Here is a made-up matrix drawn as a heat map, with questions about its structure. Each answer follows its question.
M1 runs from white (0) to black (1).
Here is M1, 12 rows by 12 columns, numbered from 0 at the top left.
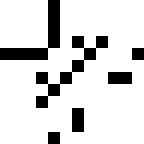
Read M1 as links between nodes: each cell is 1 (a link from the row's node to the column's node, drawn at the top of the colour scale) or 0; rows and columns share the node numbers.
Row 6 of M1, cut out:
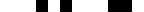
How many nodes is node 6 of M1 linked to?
4
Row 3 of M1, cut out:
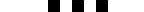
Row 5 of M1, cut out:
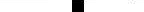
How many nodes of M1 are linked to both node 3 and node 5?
1
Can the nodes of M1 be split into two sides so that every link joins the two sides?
yes
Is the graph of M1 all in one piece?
yes
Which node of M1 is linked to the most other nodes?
node 4
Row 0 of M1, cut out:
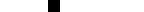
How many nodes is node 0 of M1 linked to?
1
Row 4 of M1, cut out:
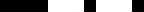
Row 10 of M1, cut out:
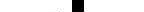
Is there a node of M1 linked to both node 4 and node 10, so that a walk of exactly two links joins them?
no
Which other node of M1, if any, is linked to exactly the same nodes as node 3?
none
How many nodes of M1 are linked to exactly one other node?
9
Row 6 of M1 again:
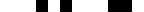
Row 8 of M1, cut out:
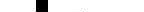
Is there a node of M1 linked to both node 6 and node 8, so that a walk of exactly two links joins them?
yes
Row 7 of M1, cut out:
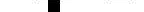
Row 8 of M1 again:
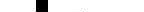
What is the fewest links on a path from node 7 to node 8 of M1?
3
